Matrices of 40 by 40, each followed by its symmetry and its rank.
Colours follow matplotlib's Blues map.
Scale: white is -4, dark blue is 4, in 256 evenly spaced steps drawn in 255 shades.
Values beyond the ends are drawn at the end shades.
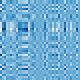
neither, rank two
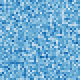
antisymmetric, full rank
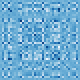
symmetric, rank three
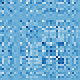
symmetric, rank three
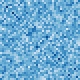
symmetric, full rank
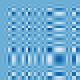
symmetric, rank one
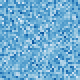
symmetric, full rank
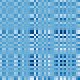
symmetric, rank one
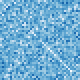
symmetric, full rank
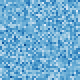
antisymmetric, full rank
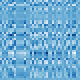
neither, rank two
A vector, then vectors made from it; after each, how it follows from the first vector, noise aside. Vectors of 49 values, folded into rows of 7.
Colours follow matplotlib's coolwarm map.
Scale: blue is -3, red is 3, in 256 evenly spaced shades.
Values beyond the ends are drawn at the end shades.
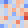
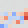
partly zeroed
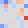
partly zeroed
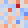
wrapped around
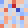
wrapped around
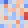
copied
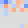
partly zeroed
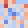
wrapped around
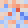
wrapped around
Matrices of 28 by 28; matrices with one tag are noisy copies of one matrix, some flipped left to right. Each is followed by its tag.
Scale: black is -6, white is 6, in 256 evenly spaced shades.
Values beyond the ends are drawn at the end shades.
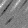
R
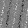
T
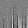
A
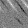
R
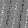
T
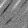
R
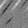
R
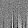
A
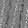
T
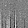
A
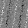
T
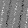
T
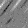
R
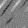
R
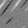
R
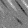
R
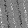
T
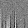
A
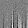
A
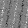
T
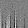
A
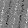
T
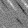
R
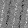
T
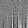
A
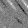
R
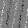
T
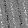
T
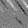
R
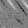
R
